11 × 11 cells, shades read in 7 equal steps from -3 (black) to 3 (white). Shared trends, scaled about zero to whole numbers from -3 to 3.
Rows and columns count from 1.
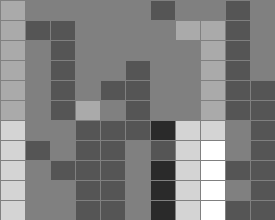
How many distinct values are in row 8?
4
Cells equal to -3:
0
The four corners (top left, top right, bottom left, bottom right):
1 0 2 -1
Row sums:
-1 0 0 -1 -3 -1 0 2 0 2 1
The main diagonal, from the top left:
1 -1 -1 0 -1 -1 -2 2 3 0 -1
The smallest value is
-2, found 4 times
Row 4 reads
1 0 -1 0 0 -1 0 0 1 -1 0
